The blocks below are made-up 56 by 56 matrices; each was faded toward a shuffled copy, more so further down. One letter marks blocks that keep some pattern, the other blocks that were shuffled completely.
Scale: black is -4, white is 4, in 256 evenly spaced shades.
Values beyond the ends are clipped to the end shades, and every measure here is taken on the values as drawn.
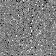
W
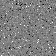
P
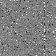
W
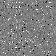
W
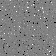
P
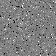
W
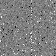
W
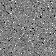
W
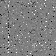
W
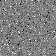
P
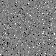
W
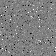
P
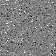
W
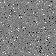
P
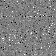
W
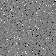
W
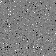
W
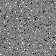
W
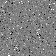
P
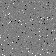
P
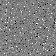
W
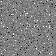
W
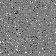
P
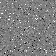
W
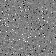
P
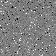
P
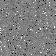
P
